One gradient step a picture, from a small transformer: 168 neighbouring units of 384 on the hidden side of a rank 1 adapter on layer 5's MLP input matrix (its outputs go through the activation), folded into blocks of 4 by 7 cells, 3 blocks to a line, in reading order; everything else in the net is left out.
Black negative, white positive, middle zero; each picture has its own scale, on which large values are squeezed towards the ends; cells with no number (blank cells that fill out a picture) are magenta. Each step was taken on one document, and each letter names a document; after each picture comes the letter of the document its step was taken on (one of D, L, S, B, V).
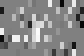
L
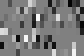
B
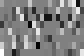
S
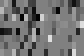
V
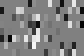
L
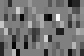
S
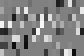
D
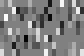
S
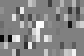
L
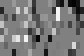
V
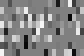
D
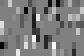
B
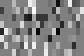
V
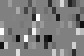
B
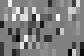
S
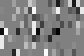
V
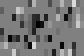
L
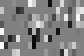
L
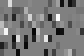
D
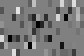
L
